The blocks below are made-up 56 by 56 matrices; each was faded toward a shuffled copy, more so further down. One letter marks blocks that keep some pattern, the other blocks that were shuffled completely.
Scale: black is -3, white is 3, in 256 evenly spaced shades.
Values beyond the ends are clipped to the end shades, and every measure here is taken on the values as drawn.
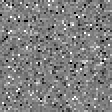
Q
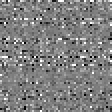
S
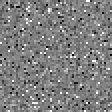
Q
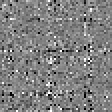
S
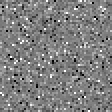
Q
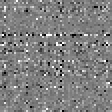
S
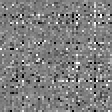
S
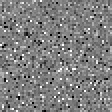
Q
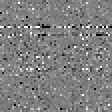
S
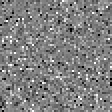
Q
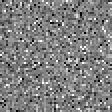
Q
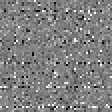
S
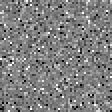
Q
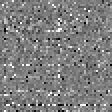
S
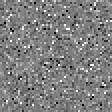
Q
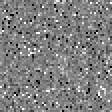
Q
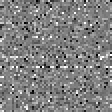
S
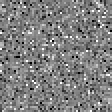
Q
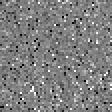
Q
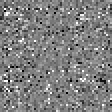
S
